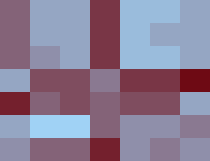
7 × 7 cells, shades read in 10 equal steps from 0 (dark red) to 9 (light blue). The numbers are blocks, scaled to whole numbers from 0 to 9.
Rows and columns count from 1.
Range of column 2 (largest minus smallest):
6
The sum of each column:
33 40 40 20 41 39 39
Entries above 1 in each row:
7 7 7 6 6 7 6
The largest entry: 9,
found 2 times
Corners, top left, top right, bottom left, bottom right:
4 7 6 6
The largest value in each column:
7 9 9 5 8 8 7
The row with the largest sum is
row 6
